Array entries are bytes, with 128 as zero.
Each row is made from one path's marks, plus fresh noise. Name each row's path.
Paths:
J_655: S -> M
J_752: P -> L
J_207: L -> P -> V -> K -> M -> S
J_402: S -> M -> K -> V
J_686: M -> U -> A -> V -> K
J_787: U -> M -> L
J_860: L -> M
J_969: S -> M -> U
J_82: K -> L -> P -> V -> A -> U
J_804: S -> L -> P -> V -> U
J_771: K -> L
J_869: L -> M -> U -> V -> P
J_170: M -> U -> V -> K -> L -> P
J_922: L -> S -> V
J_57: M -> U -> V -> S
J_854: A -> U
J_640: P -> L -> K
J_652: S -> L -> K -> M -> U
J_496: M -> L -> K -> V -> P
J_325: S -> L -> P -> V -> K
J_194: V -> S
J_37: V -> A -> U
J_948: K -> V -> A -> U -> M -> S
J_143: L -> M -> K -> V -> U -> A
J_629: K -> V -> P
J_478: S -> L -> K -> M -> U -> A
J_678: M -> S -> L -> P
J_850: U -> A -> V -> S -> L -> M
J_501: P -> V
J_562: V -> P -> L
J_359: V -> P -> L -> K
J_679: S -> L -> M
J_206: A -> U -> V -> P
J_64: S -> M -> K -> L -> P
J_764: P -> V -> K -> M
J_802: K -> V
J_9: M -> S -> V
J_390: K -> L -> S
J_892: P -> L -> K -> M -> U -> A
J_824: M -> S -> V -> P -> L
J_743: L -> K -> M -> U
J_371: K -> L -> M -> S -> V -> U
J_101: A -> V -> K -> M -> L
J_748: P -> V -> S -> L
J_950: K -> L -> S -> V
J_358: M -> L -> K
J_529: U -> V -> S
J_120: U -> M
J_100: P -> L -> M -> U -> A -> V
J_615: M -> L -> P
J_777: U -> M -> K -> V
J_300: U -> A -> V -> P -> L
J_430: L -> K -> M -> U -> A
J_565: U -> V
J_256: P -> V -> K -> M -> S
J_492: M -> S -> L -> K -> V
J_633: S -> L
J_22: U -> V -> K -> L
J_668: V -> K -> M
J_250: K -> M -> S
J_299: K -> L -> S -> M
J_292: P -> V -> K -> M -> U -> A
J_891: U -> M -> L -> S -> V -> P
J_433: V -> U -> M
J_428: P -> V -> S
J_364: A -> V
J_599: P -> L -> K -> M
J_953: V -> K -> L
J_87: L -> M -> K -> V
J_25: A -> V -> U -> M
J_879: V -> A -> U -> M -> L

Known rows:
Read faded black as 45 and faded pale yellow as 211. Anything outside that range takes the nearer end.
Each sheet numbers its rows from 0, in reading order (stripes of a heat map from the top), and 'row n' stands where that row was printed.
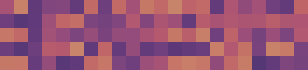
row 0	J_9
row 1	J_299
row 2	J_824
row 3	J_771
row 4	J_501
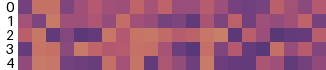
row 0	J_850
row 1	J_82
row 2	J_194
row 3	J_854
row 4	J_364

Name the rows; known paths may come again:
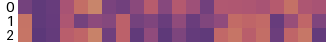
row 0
J_299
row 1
J_359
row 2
J_640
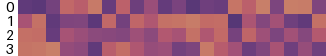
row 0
J_771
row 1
J_9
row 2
J_824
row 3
J_206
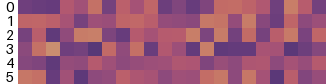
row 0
J_390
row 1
J_804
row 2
J_679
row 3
J_364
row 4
J_492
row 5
J_748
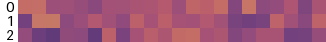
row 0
J_891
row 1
J_850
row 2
J_402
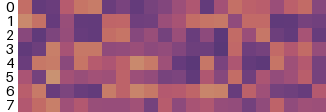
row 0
J_599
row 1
J_501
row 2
J_802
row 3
J_430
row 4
J_854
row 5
J_82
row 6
J_194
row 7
J_100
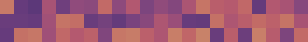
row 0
J_325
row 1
J_358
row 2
J_969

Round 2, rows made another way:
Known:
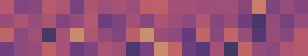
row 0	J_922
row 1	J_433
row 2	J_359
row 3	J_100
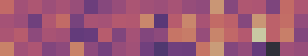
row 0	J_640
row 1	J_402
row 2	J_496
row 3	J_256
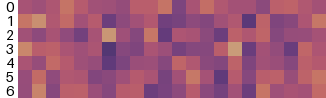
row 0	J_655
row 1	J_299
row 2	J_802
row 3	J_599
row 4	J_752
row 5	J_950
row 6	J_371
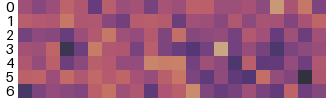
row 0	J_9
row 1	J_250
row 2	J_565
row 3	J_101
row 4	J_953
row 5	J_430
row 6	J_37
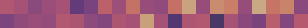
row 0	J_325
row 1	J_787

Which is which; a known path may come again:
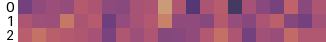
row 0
J_787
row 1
J_860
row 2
J_679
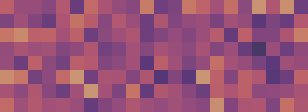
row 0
J_492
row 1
J_529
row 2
J_299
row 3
J_433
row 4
J_501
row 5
J_207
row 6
J_802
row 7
J_640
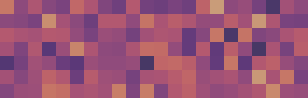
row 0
J_764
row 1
J_869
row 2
J_892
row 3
J_562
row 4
J_206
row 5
J_9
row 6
J_969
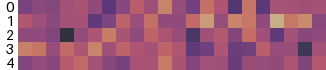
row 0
J_891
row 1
J_325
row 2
J_22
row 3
J_743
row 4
J_120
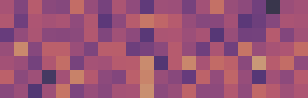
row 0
J_428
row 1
J_194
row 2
J_854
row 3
J_371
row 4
J_402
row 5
J_359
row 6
J_777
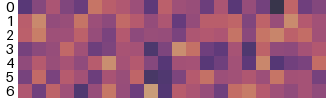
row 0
J_879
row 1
J_652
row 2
J_358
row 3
J_100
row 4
J_948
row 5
J_57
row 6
J_629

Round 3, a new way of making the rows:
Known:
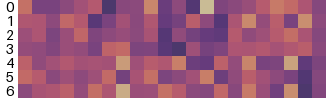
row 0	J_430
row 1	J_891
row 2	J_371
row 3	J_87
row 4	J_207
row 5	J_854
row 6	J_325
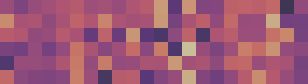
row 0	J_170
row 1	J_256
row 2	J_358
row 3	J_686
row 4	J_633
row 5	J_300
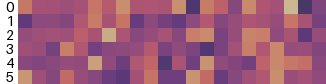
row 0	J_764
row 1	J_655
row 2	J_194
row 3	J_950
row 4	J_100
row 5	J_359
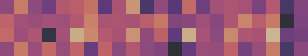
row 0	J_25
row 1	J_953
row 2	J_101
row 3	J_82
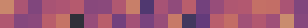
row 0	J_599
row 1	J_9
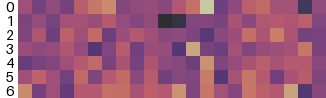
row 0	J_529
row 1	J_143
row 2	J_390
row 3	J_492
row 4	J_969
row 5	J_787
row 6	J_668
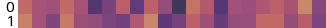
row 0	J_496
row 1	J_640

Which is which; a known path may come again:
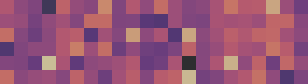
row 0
J_250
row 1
J_87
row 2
J_743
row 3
J_655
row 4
J_922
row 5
J_206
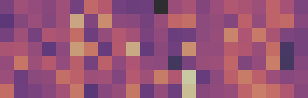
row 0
J_402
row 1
J_679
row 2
J_390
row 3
J_364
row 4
J_82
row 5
J_57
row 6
J_430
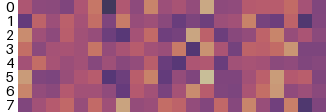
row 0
J_652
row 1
J_804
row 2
J_359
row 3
J_292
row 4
J_879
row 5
J_892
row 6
J_562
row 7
J_325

